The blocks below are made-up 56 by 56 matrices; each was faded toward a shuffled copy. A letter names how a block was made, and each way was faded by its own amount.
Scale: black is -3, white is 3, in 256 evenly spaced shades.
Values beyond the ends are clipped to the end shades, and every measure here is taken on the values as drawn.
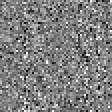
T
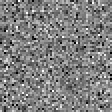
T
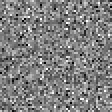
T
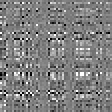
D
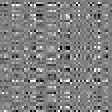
D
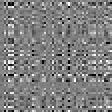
D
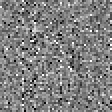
T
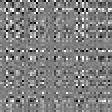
D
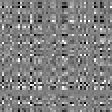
D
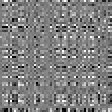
D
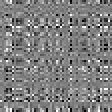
D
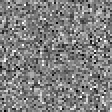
T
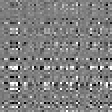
D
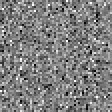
T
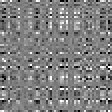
D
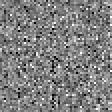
T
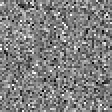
T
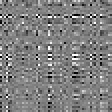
D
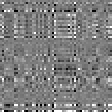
D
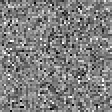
T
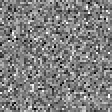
T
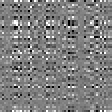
D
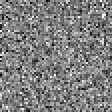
T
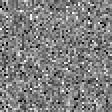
T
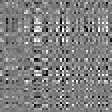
D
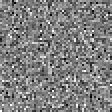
T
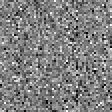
T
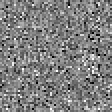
T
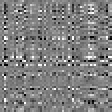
D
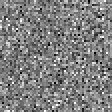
T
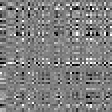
D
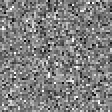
T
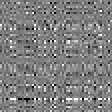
D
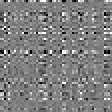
D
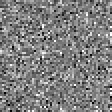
T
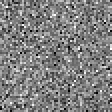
T
